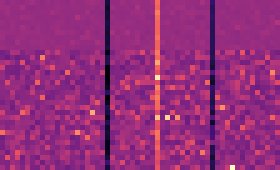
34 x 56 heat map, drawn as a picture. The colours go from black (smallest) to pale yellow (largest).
No overall slope runs across the table. Columns 22, 32 and 43 differ from the columns beside them. The top left is the smoothest part. A horizontal seam about 30% of the way down splits the table, and the top part is calmer. On average the colour sits 40% of the way up the scale. The distribution is heavy-tailed on both sides.
